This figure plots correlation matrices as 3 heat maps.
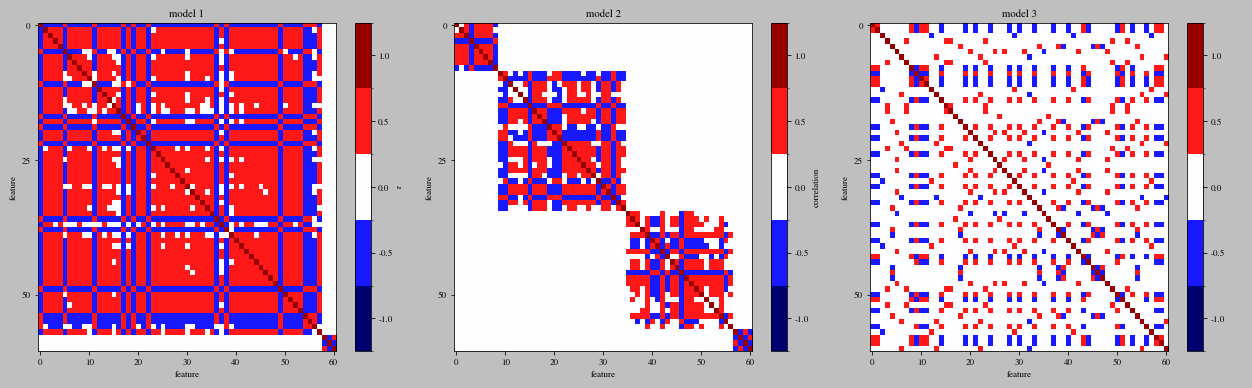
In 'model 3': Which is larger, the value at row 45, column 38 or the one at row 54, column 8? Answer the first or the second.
the second
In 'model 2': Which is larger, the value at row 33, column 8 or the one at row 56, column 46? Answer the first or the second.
the first
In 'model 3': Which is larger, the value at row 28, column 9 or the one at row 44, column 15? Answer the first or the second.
the first
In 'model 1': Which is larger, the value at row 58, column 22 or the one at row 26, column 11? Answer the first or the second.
the first
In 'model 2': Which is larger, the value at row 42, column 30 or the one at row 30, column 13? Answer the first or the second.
the second
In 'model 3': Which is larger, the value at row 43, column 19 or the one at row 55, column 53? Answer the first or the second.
the second
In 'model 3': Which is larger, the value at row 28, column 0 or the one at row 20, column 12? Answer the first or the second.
the second
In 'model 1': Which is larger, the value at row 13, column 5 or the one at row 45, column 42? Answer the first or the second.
the second
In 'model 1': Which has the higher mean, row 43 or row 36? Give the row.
43
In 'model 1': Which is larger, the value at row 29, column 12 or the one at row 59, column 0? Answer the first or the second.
the first
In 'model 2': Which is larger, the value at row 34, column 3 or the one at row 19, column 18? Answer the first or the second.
the first
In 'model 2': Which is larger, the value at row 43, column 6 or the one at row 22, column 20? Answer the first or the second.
the first
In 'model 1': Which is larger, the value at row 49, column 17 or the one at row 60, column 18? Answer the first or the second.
the first
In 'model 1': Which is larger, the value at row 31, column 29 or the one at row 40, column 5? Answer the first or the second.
the first
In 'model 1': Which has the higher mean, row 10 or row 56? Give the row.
10
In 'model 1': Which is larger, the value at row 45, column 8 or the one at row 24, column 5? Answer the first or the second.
the first
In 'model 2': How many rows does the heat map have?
61
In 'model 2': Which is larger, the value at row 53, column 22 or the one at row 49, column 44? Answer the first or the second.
the second
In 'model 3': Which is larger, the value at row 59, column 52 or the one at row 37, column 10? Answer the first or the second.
the first
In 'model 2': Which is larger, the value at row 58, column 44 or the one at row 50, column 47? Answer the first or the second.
the second
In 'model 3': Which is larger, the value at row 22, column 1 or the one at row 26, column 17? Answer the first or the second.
the second
